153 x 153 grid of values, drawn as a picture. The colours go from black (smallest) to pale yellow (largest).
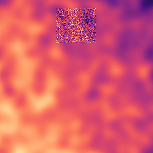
The ninth with the lowest average is the top right. No row or column stands out. There is an overall slope up to the bottom left. In the top middle lies a patch that is rougher than the rest.
